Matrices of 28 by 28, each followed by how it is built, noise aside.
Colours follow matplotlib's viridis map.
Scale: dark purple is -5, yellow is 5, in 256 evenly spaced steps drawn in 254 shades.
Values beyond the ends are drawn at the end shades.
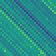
Toeplitz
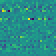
uneven rows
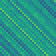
Toeplitz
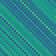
Toeplitz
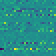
uneven rows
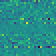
uneven rows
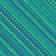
Toeplitz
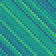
Toeplitz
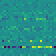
uneven rows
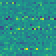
uneven rows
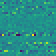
uneven rows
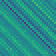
Toeplitz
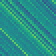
Toeplitz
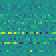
uneven rows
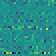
uneven rows
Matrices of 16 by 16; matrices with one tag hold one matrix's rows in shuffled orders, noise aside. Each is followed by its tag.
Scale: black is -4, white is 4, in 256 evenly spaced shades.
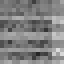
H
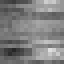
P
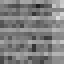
H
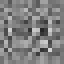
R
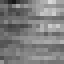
P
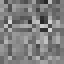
R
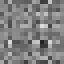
R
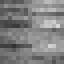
P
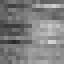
P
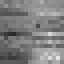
P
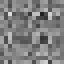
R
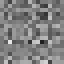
R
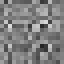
R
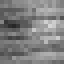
P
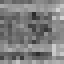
H
